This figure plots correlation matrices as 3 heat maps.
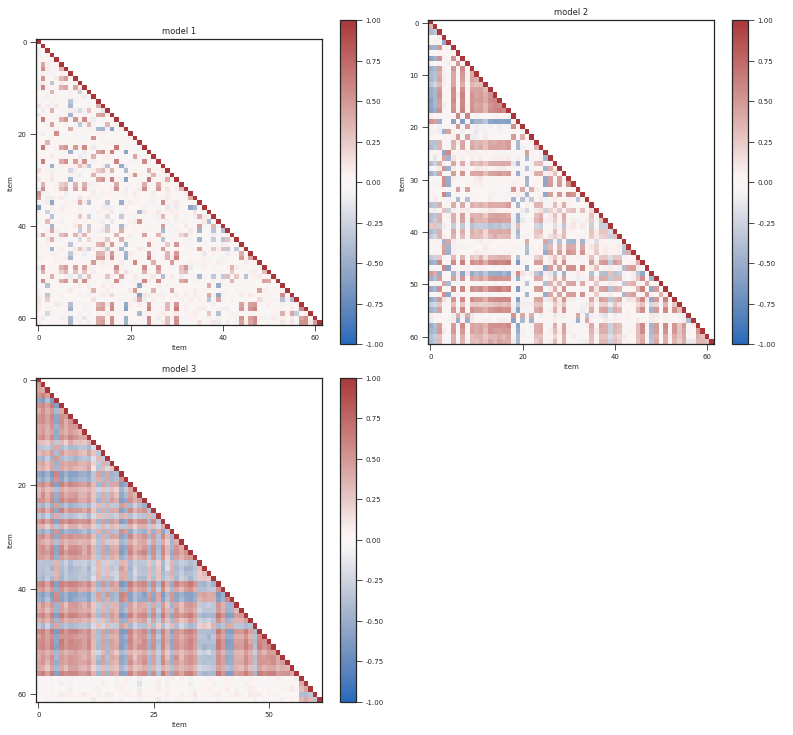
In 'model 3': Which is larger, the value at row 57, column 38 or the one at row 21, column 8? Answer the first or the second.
the second
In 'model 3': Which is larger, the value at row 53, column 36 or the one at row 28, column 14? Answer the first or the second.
the second
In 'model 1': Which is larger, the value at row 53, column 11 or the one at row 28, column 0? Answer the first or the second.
the second
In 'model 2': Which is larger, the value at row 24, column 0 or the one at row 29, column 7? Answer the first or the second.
the second
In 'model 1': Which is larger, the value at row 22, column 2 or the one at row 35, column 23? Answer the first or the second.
the first
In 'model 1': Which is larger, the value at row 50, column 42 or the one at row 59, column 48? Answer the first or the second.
the first
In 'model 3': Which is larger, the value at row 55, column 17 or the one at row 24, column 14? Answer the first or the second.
the first
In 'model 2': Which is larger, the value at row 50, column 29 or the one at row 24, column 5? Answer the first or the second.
the second
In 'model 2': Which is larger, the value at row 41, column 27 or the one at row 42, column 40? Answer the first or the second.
the first
